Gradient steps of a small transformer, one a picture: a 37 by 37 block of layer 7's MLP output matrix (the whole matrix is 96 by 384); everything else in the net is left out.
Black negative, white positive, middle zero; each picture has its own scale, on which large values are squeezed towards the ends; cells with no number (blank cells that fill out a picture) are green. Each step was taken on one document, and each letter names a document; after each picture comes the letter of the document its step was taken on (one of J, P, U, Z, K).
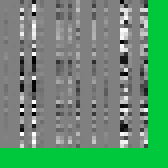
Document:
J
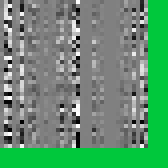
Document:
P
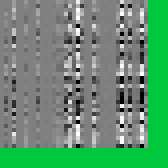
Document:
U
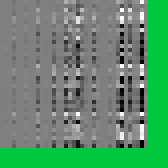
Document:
U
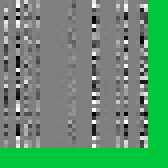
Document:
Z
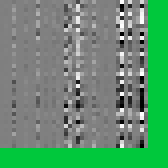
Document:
U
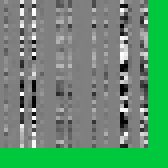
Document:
J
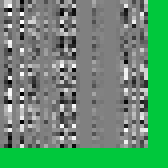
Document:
P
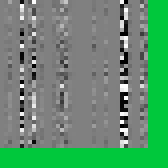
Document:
J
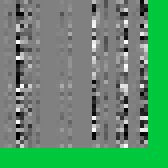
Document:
Z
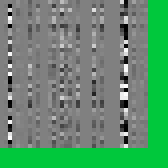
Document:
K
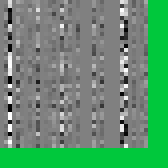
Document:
K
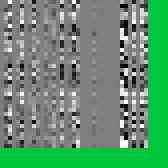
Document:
P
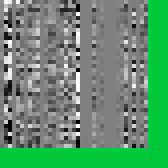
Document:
P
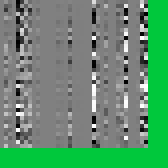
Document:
Z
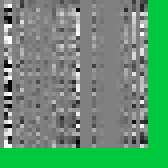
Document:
P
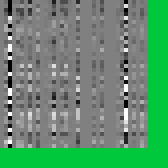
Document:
K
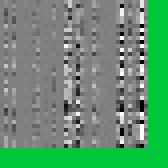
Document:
U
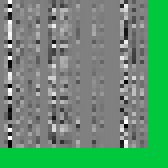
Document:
K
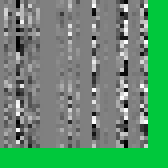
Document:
Z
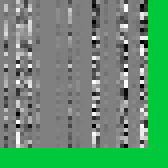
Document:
Z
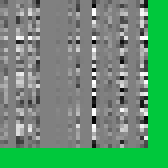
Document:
Z
